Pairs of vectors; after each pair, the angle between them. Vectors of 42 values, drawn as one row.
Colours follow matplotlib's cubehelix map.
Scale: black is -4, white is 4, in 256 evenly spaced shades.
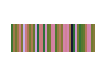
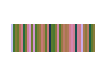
partly opposed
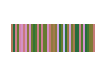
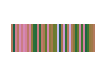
nearly parallel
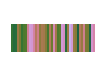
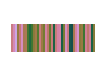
nearly opposite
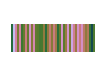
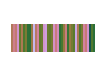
orthogonal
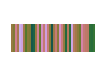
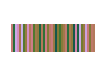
orthogonal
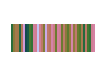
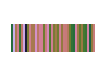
partly aligned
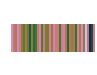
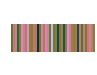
partly opposed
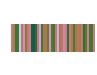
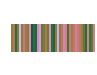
nearly parallel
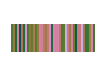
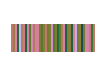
nearly opposite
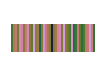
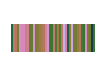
partly aligned
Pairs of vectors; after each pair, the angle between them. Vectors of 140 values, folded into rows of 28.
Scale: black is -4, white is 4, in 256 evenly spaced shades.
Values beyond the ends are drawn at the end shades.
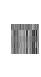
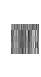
nearly opposite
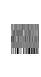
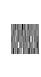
partly aligned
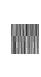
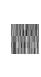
nearly parallel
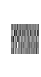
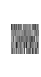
orthogonal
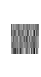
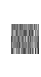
nearly opposite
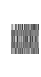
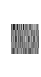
nearly opposite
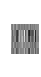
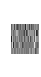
partly opposed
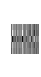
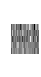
partly aligned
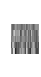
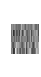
nearly opposite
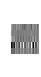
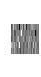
partly opposed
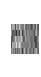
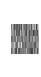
orthogonal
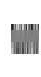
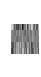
nearly opposite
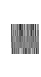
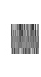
nearly parallel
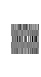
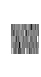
orthogonal
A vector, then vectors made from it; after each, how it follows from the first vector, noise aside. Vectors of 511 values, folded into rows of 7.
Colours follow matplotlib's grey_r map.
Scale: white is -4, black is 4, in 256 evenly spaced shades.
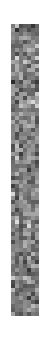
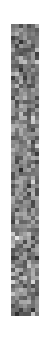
reversed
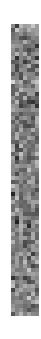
negated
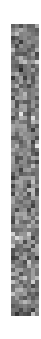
reversed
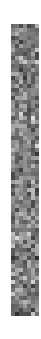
reversed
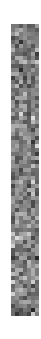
reversed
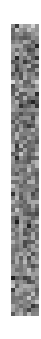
negated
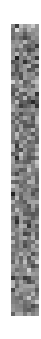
negated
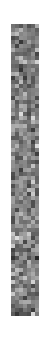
reversed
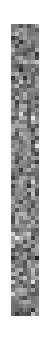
reversed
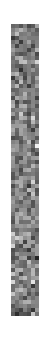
reversed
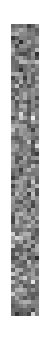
reversed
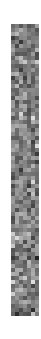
reversed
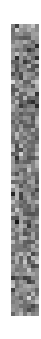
negated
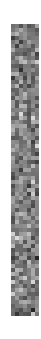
reversed
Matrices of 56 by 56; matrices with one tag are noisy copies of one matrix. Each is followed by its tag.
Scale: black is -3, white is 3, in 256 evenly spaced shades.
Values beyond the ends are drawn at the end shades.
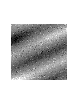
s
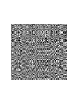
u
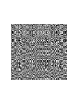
u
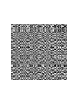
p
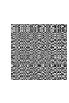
p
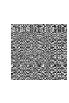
p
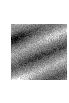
s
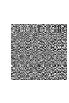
p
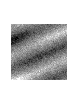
s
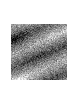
s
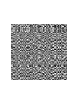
p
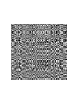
u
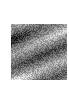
s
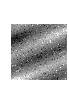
s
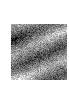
s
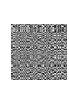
p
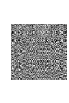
u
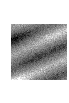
s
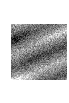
s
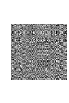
u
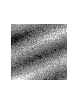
s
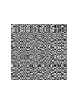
p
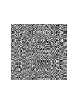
u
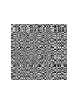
p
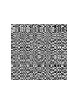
p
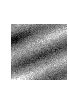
s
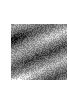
s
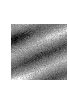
s
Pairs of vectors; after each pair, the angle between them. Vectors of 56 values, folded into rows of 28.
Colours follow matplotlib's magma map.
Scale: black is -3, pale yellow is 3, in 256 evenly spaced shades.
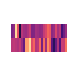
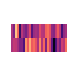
nearly parallel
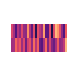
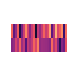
partly aligned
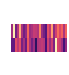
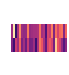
nearly parallel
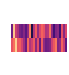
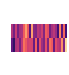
partly opposed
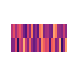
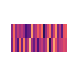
partly aligned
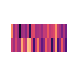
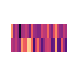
nearly parallel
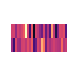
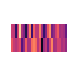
partly opposed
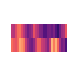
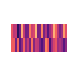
orthogonal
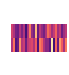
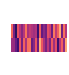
partly aligned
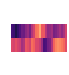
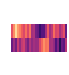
nearly opposite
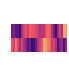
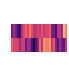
nearly parallel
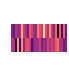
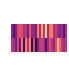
partly aligned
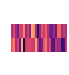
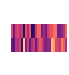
nearly opposite
